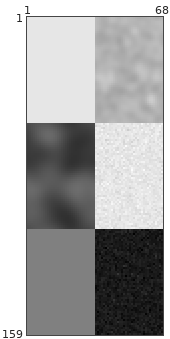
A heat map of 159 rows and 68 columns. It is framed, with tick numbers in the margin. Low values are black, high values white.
The table splits into 3 rows of 2 panels. Panel 1,1: very high, flat. Panel 1,2: high, blotchy, faint in contrast. Panel 2,1: low, smooth. Panel 2,2: very high, fine-grained, faint in contrast. Panel 3,1: middling, flat. Panel 3,2: very low, fine-grained, faint in contrast.
